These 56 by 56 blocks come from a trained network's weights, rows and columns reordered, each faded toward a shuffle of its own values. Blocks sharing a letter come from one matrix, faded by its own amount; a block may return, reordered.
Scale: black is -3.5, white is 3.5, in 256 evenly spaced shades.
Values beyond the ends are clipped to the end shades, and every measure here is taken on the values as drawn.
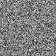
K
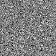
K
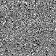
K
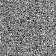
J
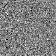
K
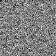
K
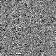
K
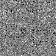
J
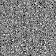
J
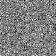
J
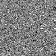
K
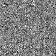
J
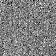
J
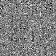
J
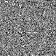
K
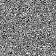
K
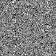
K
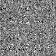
J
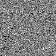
K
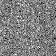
J
